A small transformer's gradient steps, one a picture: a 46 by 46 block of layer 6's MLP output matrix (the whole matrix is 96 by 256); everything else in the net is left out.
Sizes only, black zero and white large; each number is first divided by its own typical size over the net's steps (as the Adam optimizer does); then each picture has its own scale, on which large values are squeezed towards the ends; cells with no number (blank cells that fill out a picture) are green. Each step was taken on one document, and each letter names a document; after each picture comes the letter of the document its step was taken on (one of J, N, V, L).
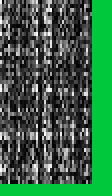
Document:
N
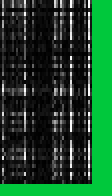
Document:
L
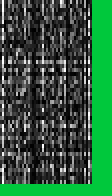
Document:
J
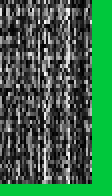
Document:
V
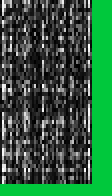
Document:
J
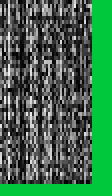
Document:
N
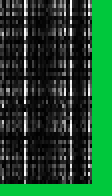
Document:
L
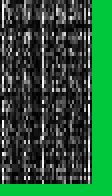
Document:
J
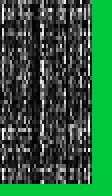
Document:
J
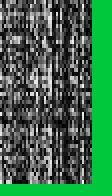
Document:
N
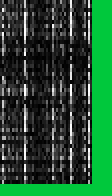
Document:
L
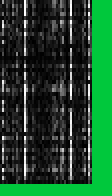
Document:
L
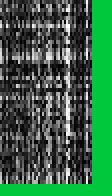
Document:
V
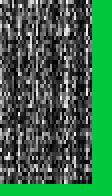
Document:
N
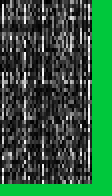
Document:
J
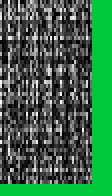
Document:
N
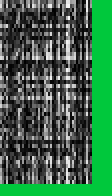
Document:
V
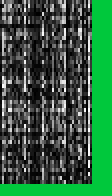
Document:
J
